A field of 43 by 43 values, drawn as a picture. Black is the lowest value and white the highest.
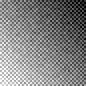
Ninth with the lowest average: top right. Ninth with the highest average: bottom left. Slope: up to the bottom left. Grain: checkered. Odd rows or columns: none.
